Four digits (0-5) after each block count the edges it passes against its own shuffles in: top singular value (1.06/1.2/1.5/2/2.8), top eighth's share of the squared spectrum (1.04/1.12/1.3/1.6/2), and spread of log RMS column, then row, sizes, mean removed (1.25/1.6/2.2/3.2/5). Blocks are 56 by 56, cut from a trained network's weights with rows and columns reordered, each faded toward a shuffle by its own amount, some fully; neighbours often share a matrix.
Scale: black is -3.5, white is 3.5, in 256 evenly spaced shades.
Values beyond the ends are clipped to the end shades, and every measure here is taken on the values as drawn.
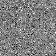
2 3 1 1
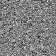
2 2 1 0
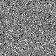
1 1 0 0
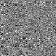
3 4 2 2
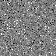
0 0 0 0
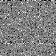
3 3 0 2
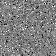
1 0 0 0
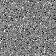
2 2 0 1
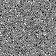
0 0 0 0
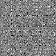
3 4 2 2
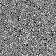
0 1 0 0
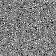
1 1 0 0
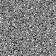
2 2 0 0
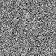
2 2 0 0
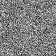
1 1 0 0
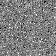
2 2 0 0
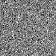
3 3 1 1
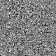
2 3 1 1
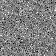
1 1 0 0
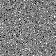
0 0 0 0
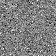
0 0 0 0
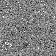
0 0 0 0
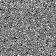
0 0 0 0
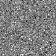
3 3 1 1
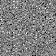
3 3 0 1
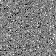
2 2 0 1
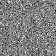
1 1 0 0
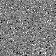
2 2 0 1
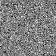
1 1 0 0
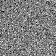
0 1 0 0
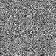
3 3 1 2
